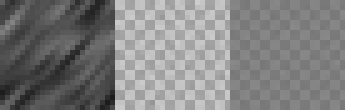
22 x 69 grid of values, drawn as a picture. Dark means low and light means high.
It is made of 1 by 3 panels. Panel 1,1: low, slanting up to the right. Panel 1,2: high, checkered. Panel 1,3: middling, checkered, faint in contrast.
